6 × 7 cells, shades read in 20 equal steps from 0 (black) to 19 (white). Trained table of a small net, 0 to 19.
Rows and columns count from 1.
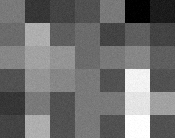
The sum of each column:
42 62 45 49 44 71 38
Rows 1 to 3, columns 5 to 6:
9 0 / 5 7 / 9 10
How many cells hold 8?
3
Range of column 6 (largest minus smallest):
19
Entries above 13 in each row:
0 0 0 1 1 1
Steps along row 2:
up down up down up down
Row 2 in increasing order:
5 5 7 7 8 8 13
